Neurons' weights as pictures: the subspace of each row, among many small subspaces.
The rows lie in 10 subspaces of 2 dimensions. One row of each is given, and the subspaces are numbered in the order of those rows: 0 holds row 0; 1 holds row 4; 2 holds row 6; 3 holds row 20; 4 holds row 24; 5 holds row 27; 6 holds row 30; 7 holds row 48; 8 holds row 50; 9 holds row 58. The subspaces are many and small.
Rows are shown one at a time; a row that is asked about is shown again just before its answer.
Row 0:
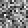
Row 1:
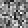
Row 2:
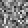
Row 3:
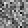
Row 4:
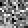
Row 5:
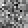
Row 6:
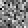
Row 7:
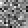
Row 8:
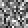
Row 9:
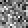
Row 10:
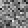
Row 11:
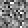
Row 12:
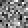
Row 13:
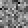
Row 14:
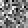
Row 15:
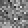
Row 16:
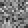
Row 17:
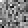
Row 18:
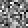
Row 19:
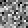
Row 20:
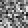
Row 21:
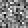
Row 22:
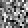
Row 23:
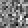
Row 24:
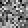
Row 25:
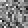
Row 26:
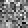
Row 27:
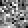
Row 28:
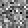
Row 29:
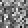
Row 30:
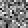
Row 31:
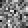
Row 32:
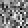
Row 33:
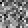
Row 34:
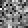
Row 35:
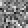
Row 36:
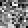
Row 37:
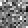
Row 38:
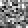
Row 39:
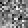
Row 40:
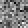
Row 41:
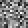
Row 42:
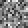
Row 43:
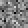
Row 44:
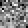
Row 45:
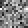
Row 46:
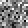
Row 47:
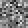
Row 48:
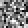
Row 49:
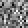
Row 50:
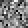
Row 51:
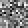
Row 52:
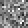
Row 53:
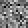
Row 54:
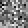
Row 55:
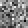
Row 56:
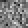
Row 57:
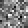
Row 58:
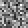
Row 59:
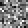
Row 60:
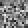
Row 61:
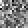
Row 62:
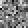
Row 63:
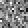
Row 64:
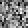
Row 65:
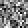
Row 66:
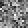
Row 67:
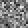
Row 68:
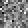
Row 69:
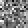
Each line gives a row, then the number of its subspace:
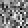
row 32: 9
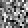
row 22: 7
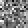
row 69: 0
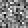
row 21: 0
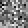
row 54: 4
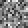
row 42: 8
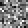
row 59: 9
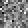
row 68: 6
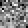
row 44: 5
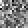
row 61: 0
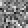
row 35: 7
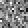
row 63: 3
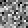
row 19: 7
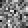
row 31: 8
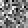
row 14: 0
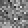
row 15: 4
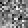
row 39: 4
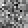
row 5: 4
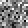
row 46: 7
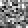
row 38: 5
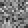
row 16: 1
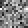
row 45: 6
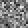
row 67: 3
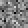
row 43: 1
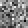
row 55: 5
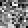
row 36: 5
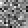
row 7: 9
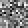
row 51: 6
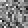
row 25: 3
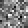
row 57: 8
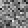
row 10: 2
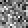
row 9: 7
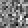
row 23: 4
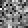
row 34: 6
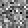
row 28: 0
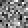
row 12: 8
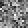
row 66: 9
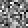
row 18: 3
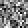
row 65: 9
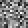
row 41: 6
